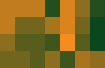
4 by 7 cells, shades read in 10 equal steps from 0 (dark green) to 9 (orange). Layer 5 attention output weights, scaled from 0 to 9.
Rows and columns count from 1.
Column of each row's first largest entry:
5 5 5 6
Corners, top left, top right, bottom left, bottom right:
7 1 4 5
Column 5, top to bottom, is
8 8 9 2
